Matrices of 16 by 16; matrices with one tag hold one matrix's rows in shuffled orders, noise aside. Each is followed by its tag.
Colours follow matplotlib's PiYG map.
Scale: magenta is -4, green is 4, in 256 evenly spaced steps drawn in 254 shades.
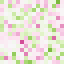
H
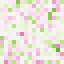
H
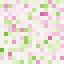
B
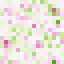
H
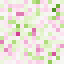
H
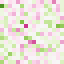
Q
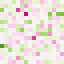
Q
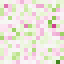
H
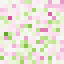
B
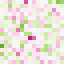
Q
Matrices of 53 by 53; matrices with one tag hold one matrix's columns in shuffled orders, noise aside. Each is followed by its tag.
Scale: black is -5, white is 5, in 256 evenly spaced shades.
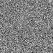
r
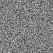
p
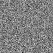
r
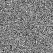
p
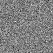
p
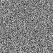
r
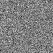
p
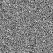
p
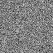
p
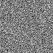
p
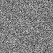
p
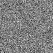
r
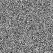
r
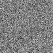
r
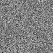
r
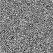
r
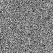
p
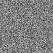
r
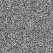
r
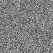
r
